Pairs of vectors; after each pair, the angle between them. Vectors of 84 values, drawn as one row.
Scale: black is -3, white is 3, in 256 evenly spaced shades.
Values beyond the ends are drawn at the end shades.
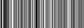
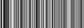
nearly parallel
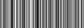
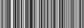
nearly opposite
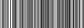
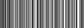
orthogonal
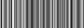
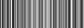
nearly opposite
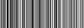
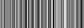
orthogonal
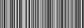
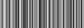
partly opposed
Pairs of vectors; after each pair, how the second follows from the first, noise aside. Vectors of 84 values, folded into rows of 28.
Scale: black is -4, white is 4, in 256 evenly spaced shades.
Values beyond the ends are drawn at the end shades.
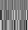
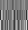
sign-scrambled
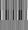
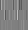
partly zeroed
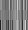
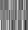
sign-scrambled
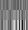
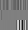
partly zeroed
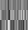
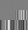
partly zeroed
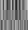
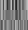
copied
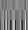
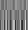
copied
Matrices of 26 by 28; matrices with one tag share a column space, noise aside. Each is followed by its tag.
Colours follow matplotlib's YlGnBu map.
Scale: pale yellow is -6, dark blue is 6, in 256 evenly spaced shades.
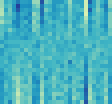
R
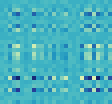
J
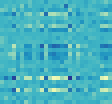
J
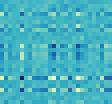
J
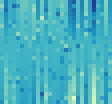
R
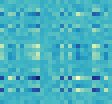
J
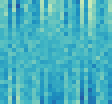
R
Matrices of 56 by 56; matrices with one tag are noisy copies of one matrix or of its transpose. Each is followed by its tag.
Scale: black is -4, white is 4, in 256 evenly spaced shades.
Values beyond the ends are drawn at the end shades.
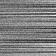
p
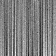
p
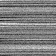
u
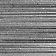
p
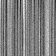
u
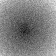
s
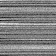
u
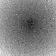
s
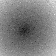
s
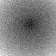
s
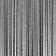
p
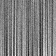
p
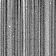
u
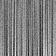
p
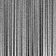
p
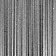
p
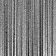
p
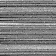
u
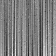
p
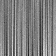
p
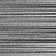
p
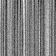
u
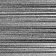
p
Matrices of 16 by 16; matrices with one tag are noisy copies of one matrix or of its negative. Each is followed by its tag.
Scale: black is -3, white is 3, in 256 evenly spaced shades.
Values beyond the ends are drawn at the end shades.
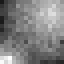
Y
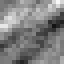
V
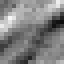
V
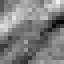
V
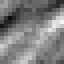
V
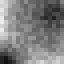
Y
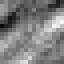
V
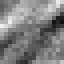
V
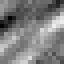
V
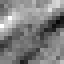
V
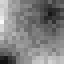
Y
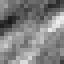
V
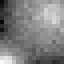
Y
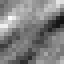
V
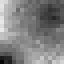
Y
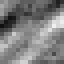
V
